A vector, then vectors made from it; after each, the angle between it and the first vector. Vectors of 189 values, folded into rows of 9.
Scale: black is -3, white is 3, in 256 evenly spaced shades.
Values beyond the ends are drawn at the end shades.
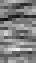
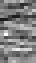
nearly parallel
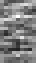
nearly opposite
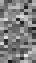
partly opposed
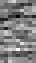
nearly parallel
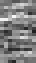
nearly opposite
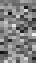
orthogonal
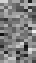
orthogonal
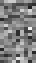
partly aligned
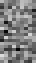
partly opposed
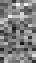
partly opposed
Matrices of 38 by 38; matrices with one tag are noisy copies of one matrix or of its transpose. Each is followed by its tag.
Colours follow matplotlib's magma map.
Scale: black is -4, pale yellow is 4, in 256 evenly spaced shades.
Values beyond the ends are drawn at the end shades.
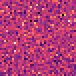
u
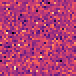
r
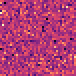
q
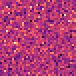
u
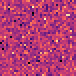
r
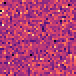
q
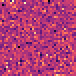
q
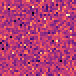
r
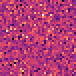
u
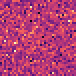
u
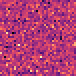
r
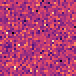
r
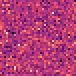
r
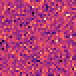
r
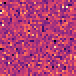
q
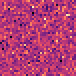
r
